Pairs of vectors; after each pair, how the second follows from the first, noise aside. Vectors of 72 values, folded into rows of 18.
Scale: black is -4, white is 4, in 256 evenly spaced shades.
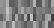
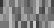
wrapped around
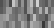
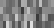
wrapped around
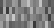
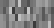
shuffled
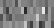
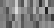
shuffled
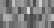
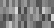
shuffled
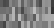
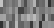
shuffled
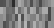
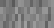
shrunk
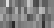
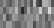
shuffled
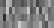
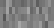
shrunk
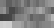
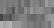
shrunk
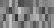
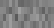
shrunk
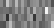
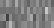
shrunk
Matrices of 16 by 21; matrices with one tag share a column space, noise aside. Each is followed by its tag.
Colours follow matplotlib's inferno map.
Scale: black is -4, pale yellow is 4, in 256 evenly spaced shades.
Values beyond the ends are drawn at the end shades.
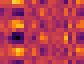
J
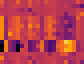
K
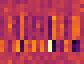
K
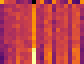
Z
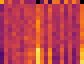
Z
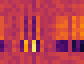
K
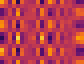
J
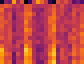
Z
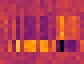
K
